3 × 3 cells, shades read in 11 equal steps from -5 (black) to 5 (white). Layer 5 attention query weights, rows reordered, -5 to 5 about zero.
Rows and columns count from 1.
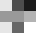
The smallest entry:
-4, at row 1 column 3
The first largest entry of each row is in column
1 3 3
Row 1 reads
4 -2 -4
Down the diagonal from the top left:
4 1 5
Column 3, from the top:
-4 2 5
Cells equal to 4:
2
